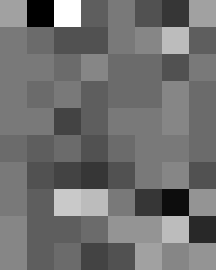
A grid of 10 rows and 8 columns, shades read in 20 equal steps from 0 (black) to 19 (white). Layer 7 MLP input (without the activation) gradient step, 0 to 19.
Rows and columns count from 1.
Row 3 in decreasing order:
10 9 9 9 8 8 8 6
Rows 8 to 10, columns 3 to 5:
15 14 9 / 7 8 11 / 8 5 6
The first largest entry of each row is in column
3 7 4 7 7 6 7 3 7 6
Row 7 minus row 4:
0 -2 -4 -3 -2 1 0 -2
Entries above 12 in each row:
1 1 0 0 0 0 0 2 1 0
